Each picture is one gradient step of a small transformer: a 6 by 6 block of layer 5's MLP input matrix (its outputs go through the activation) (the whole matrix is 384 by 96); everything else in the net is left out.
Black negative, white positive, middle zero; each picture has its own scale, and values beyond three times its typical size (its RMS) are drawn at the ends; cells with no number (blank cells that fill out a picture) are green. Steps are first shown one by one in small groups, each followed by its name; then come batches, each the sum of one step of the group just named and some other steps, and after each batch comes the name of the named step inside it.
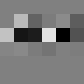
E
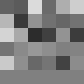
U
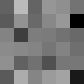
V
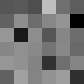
V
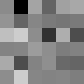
U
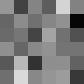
V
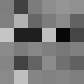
E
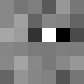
E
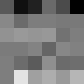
U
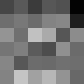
V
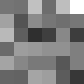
U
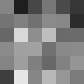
V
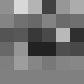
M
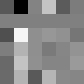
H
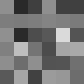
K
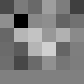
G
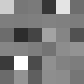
K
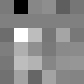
H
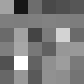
K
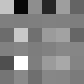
K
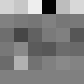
M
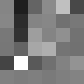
G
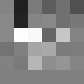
G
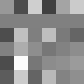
H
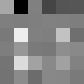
K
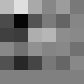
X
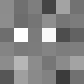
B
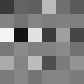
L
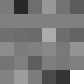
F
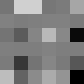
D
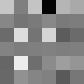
B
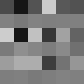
L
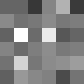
B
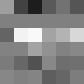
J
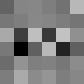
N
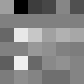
J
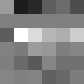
J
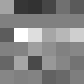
J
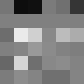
J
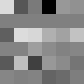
J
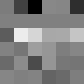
J
